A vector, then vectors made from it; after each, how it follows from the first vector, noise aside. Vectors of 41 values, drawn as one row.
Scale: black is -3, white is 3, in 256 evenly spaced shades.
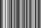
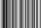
negated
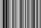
negated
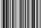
negated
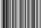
negated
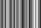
reversed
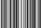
wrapped around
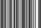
reversed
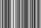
wrapped around
